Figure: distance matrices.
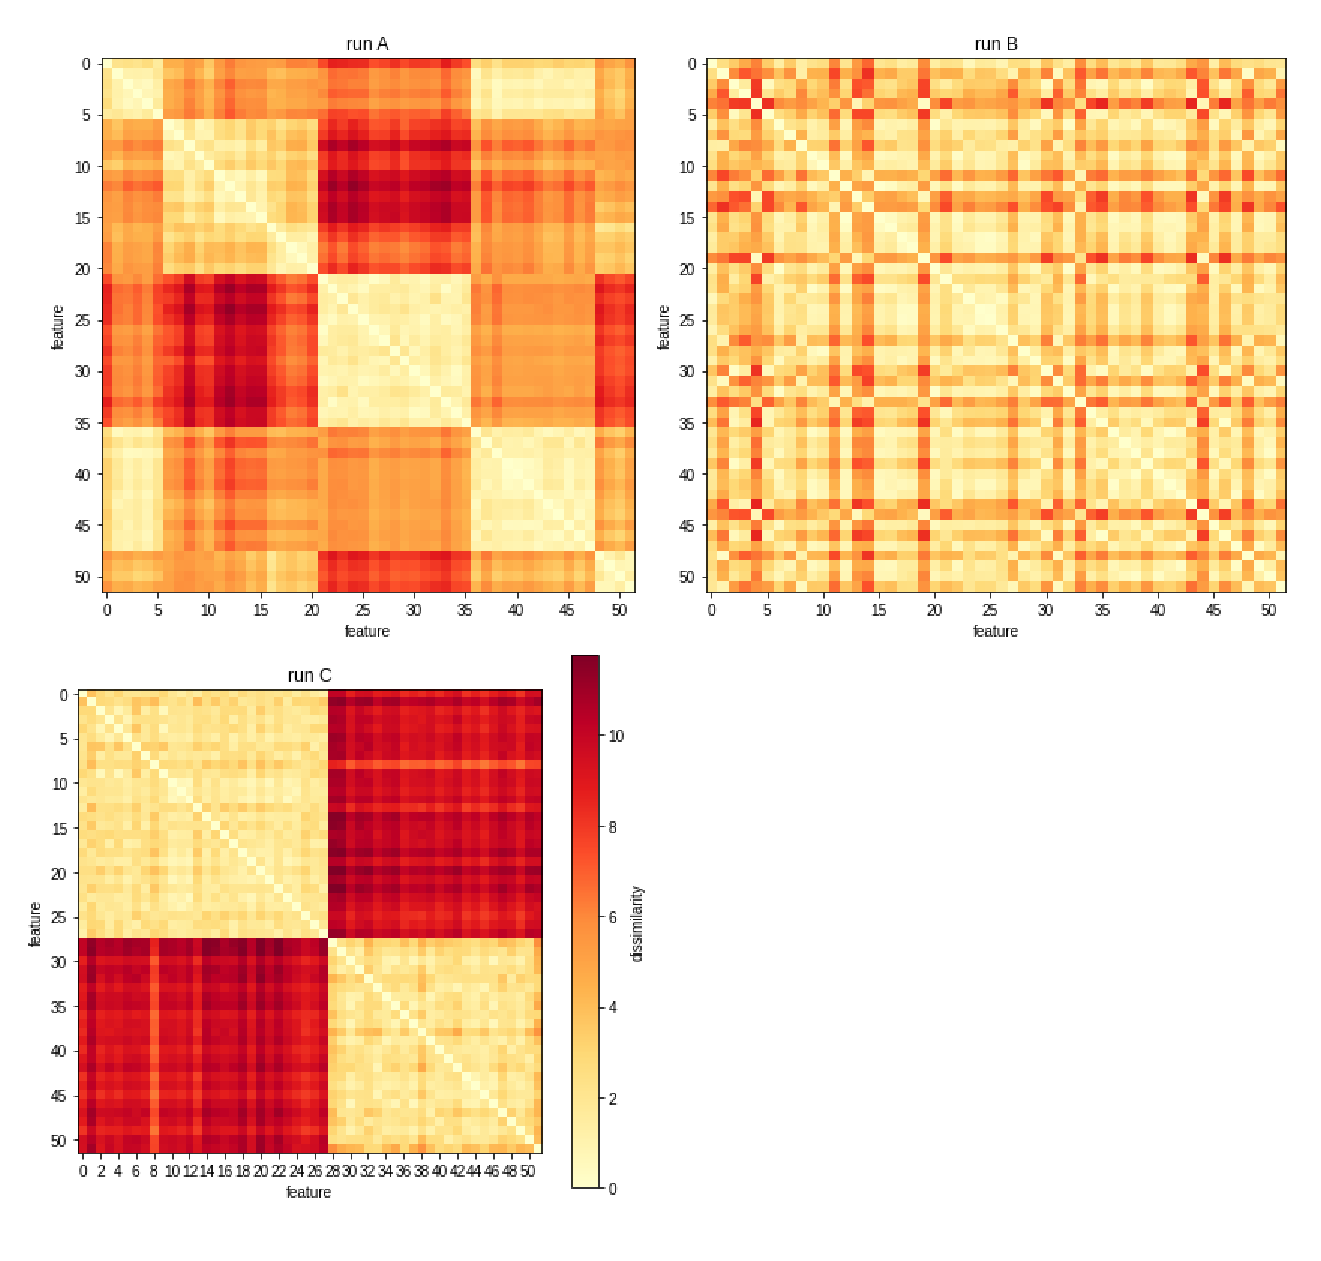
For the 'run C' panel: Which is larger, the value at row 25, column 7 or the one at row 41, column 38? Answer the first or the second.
the second
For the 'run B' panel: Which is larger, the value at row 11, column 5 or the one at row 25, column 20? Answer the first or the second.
the first
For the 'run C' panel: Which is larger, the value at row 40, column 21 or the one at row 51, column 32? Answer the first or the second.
the first
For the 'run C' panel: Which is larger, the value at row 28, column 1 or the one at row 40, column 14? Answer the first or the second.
the first
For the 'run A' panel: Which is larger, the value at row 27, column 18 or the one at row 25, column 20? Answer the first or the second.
the second
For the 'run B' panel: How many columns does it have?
52
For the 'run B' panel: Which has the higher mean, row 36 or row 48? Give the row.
48
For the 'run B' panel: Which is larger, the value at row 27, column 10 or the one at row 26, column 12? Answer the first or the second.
the first
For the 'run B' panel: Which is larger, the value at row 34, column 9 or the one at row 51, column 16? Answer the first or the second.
the second
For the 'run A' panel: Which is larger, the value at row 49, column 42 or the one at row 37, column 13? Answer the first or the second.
the second
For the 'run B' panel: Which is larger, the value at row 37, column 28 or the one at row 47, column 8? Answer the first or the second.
the second
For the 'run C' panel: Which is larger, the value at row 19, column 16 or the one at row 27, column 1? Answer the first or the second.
the second
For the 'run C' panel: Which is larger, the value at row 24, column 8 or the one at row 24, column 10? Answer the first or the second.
the first
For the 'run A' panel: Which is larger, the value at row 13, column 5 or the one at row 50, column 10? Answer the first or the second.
the first
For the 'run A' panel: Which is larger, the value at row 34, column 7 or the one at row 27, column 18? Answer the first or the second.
the first
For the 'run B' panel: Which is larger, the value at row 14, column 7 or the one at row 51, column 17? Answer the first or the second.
the first
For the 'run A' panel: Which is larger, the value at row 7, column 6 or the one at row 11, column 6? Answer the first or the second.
the second
